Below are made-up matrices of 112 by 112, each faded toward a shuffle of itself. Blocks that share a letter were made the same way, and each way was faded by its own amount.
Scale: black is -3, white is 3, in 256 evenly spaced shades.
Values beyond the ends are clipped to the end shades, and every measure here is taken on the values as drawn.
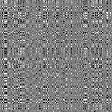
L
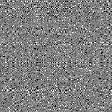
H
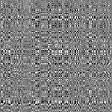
L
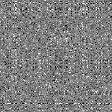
H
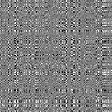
L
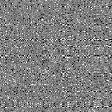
H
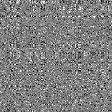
H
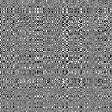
L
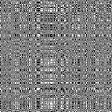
L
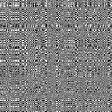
L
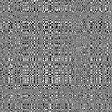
L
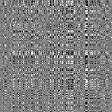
L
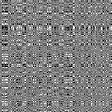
L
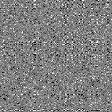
H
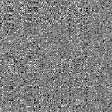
H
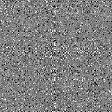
H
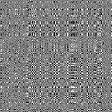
L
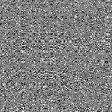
H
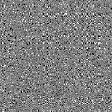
H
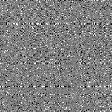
H
